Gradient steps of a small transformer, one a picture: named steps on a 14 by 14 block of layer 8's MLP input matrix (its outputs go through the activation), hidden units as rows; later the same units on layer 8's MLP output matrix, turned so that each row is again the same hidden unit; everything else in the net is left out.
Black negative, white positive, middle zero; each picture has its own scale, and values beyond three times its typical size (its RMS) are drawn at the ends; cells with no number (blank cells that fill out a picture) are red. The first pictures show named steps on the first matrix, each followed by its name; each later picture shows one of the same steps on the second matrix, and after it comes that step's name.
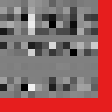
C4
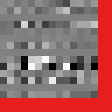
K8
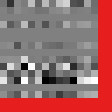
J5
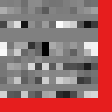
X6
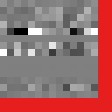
C4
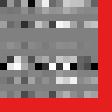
J5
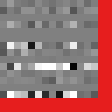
X6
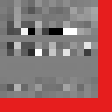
C4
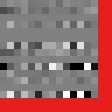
X6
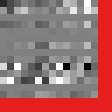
K8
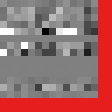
C4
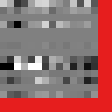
J5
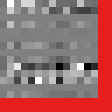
K8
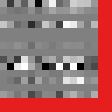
J5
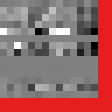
C4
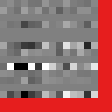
X6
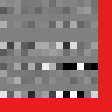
X6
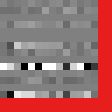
X6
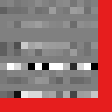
X6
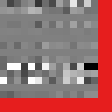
K8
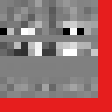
C4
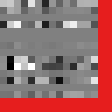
J5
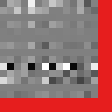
K8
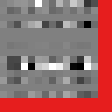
J5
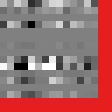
J5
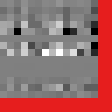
C4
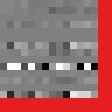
X6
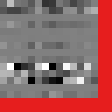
K8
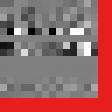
C4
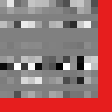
J5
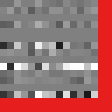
X6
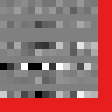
X6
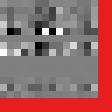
C4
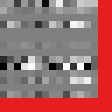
J5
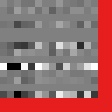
X6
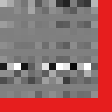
K8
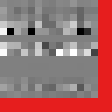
C4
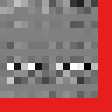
K8
